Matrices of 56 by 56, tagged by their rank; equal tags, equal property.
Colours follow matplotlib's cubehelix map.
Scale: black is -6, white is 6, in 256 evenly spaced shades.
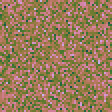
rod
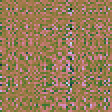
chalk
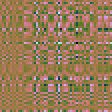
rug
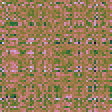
chalk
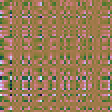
rug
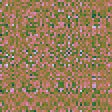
chalk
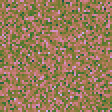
rod
